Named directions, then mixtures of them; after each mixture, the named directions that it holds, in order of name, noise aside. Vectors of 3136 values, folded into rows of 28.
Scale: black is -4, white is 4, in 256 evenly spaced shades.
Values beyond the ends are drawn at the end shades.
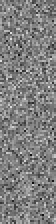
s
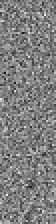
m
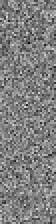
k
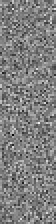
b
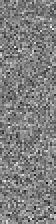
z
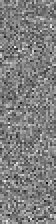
z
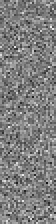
z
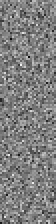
m, s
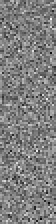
b, z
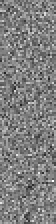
m, s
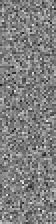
b, m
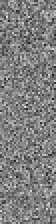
k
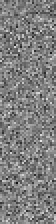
s, z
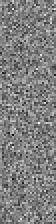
b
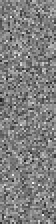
m, s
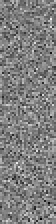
b, z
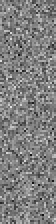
s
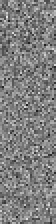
k
